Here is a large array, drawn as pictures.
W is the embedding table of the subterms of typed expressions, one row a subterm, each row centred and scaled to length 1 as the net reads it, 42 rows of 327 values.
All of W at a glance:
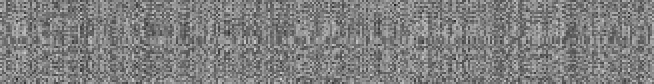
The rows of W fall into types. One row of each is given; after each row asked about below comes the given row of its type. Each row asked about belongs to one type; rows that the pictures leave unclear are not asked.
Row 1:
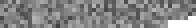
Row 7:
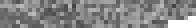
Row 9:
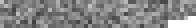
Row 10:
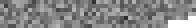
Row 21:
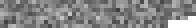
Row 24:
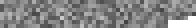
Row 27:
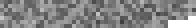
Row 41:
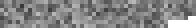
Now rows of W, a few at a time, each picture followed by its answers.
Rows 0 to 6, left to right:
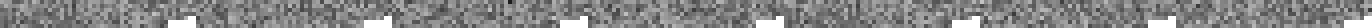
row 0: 7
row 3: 41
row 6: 27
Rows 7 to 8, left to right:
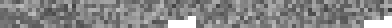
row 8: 27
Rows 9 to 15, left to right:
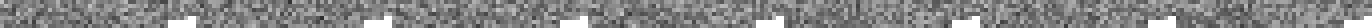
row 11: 27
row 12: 9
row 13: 7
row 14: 24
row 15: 7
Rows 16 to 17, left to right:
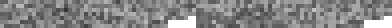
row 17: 7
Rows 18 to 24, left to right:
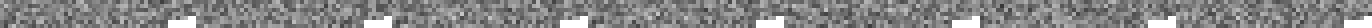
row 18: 21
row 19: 21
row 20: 21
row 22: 27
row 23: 41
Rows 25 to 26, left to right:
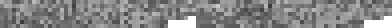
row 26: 7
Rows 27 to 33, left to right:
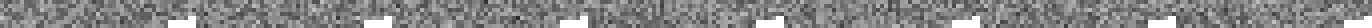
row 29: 10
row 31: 1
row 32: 24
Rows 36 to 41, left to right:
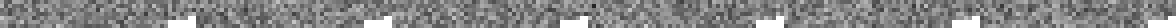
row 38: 24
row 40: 21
